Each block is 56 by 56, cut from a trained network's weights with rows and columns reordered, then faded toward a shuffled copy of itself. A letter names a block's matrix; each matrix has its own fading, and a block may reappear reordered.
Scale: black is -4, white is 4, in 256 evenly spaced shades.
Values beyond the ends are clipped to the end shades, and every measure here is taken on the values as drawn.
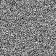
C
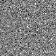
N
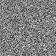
C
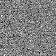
N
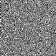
N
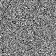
C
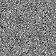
N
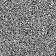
C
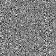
N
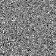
N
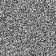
C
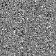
N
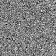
C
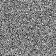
C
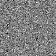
N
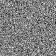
C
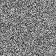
C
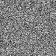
C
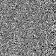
N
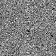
N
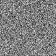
C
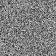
C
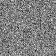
C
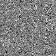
N
